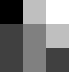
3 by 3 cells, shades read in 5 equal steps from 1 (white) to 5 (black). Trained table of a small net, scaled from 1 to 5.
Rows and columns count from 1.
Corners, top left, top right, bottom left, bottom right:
5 1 4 4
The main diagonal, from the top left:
5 3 4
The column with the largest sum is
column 1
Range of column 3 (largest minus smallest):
3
